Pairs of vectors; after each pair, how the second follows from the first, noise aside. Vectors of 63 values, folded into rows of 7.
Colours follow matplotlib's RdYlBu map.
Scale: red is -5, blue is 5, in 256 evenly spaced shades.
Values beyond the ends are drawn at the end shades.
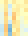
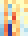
scaled up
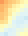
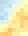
negated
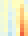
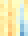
negated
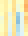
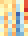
scaled up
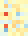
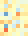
negated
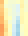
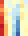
scaled up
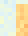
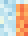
scaled up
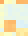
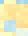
negated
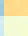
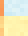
negated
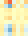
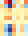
scaled up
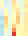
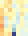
negated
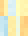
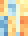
scaled up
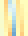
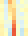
negated
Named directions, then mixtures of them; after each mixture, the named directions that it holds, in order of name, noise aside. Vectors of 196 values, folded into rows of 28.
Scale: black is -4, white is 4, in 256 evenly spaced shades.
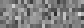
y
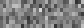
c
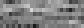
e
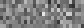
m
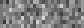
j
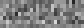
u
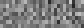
m, u, y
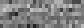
c, e, u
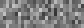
c, u, y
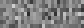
y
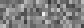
j, m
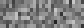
c, u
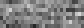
e, m, y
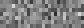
y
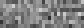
e, y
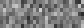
c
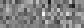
m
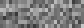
c, e, u
